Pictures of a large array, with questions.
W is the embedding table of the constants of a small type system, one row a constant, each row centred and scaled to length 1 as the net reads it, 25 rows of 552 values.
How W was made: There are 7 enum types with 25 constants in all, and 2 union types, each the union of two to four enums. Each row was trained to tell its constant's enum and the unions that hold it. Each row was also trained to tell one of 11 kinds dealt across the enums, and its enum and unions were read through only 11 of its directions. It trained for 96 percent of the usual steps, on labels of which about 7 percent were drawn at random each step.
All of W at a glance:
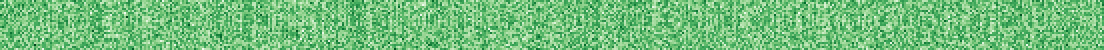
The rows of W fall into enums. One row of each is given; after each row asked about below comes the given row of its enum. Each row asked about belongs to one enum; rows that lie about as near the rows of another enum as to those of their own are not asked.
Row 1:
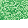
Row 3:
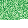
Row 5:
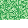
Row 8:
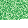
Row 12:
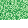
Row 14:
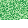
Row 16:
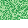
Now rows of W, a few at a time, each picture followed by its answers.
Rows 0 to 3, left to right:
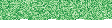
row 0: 12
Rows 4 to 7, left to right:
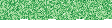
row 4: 16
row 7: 3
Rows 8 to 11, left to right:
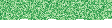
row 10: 8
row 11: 12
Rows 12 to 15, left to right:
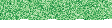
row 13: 14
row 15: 1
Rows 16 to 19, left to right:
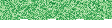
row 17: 5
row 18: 12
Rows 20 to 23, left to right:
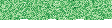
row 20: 16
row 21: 8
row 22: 5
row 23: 1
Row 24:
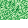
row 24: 16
